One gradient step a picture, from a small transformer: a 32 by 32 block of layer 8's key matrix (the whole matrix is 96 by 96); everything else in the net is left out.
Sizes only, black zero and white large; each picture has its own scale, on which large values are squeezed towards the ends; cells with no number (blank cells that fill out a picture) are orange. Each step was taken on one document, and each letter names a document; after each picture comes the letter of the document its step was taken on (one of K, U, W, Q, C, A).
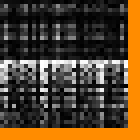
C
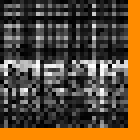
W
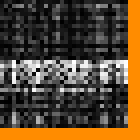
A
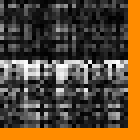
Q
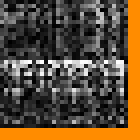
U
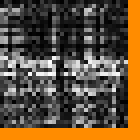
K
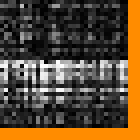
Q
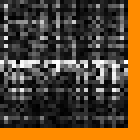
C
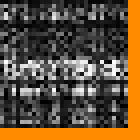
K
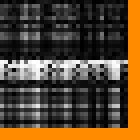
Q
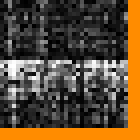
A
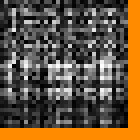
C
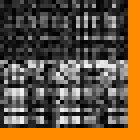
U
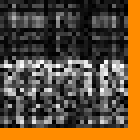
U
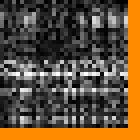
U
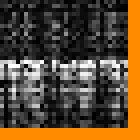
Q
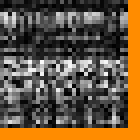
U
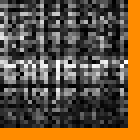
C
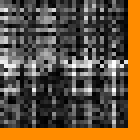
K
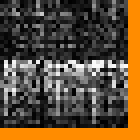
W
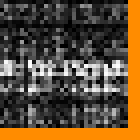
K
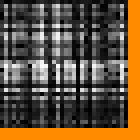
C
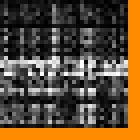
K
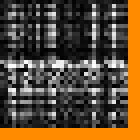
W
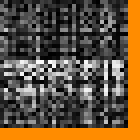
U
